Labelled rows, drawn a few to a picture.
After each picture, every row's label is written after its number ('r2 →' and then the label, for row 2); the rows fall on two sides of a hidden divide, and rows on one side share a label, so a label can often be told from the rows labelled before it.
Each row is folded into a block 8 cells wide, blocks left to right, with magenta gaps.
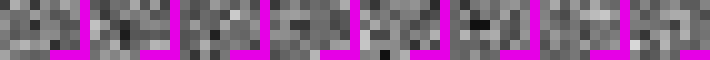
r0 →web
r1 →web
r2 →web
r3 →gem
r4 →web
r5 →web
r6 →web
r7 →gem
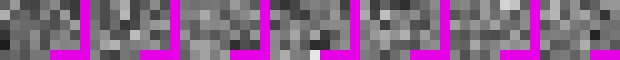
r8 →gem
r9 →web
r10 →web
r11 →web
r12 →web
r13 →web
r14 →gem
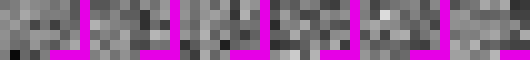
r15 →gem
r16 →web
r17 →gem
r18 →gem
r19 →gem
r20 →web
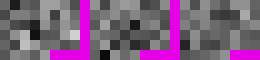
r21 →web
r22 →gem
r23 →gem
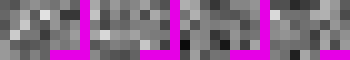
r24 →gem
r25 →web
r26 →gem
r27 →web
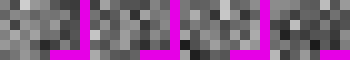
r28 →gem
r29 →web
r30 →gem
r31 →gem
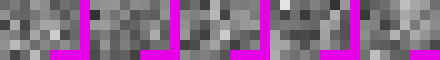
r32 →web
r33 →gem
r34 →web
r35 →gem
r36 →web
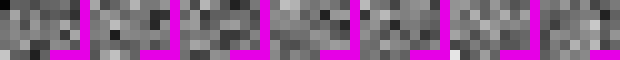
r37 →web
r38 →gem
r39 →gem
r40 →gem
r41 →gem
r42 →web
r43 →gem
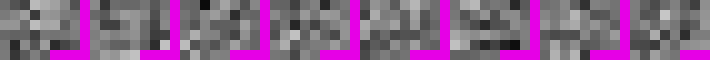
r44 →web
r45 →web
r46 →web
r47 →web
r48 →gem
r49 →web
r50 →gem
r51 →gem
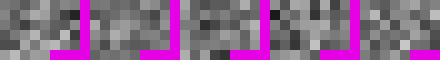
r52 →web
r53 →web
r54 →web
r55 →gem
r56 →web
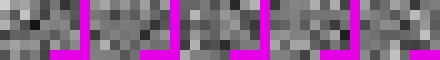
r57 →gem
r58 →gem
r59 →gem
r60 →web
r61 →gem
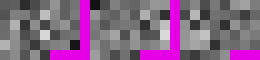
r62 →web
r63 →web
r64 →web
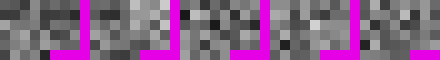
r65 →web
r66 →web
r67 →gem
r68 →web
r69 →gem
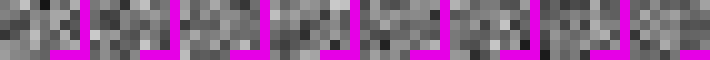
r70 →gem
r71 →web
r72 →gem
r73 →gem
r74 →gem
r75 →gem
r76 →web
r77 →gem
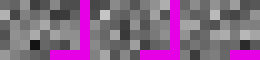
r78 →web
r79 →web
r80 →web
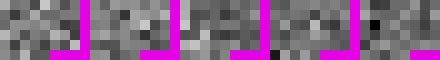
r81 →gem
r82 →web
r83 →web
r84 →web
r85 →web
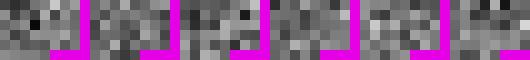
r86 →web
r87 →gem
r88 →web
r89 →web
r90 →gem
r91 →web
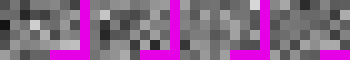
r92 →web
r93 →gem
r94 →gem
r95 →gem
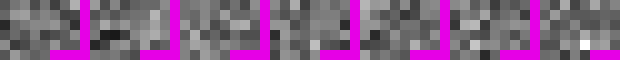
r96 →gem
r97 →gem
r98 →gem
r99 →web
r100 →gem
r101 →gem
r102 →web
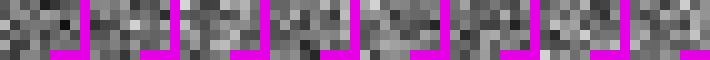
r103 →gem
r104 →gem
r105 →web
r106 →web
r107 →gem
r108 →gem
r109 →gem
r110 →web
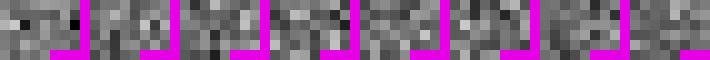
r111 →web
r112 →gem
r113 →web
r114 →gem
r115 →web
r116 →web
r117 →gem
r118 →web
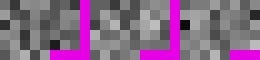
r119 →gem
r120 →web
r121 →gem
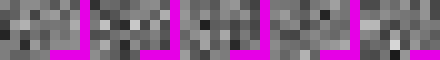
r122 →gem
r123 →web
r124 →web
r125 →gem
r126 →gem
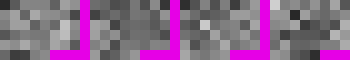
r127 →web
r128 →web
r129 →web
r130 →gem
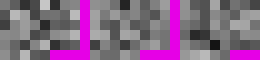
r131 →gem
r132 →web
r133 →web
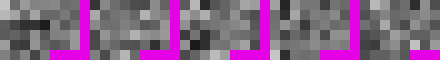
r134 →gem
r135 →web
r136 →gem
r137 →gem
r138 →gem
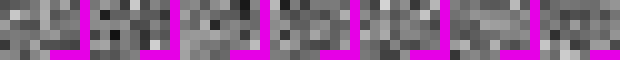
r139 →web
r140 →gem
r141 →gem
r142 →web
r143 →gem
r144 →web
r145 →web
